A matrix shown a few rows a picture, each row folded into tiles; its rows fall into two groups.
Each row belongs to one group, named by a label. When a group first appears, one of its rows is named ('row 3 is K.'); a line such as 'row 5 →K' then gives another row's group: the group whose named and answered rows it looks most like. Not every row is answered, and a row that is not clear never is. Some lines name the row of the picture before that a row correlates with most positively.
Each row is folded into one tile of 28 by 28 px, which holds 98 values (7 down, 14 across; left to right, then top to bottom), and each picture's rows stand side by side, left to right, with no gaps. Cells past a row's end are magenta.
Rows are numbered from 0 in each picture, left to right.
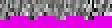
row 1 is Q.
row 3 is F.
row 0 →F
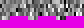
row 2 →F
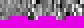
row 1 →Q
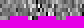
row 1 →F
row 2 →F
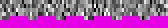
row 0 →Q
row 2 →F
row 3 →F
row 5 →Q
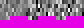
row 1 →F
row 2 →F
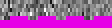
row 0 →F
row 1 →Q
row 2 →F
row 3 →Q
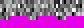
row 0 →Q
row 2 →Q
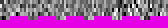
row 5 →F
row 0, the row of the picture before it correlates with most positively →2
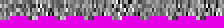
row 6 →F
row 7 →F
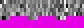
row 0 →Q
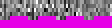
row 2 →F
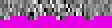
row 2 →F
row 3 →Q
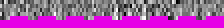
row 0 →Q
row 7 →Q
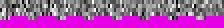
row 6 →F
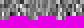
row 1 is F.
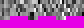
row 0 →Q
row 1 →Q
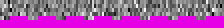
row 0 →F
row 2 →F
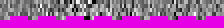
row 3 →Q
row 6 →F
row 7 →Q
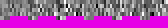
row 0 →F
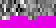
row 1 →F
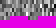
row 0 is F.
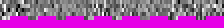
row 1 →Q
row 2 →Q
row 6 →Q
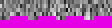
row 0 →Q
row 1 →F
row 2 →F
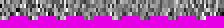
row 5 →F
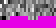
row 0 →Q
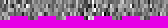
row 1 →Q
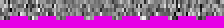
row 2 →F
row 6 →F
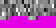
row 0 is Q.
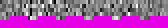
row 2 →F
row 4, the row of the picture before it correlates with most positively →1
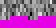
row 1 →Q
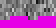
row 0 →F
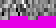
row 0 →Q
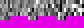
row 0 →F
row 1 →Q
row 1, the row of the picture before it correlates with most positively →0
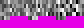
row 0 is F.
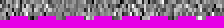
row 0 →F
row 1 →Q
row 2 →F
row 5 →Q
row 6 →Q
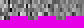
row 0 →F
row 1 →Q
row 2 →Q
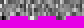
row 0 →Q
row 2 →Q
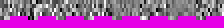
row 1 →Q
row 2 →Q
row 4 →F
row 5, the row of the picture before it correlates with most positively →1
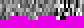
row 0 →Q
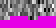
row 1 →Q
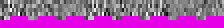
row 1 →Q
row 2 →Q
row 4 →F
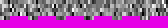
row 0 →F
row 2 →Q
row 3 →Q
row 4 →Q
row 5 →Q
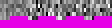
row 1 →F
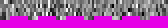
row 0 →Q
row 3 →F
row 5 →Q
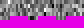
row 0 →Q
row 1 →Q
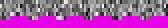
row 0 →Q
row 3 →Q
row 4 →Q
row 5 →F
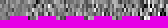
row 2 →F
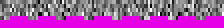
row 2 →F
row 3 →F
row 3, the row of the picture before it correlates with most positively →2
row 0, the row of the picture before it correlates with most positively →3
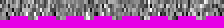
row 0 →F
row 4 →F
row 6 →F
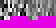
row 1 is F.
